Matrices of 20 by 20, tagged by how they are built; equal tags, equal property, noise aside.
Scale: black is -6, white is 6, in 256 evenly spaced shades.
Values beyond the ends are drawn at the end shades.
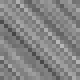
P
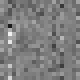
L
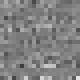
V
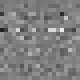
V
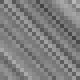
P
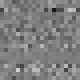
V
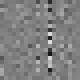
L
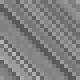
P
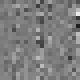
L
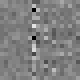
L
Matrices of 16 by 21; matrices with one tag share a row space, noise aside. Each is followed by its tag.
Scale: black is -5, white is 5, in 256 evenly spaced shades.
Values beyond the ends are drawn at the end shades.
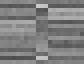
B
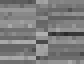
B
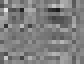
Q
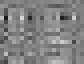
Q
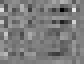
Q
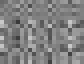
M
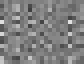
M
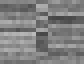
B
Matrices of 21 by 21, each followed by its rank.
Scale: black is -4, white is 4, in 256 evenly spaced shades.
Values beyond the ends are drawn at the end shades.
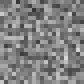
full rank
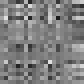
two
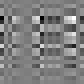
one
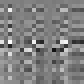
two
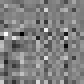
three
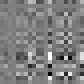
two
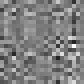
three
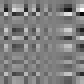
one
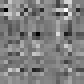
three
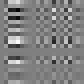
one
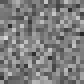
full rank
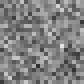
full rank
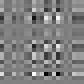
one
